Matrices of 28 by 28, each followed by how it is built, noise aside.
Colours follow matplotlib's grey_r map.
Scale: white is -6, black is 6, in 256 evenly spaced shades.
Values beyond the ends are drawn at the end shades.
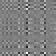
low rank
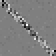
banded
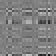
low rank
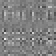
low rank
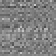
low rank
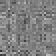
low rank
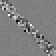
banded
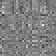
low rank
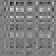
low rank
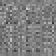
low rank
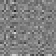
low rank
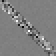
banded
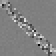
banded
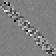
banded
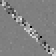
banded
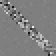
banded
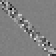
banded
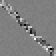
banded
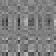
low rank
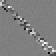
banded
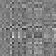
low rank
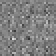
low rank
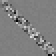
banded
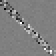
banded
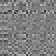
low rank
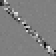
banded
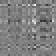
low rank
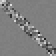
banded
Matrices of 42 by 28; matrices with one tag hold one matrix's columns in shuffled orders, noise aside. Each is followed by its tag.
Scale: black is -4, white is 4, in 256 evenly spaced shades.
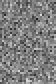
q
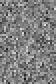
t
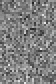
q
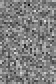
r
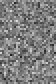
r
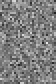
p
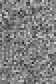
p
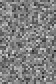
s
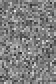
r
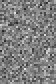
s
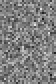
t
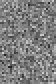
r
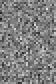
t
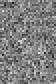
r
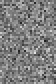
s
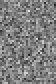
r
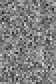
t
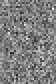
t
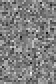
r
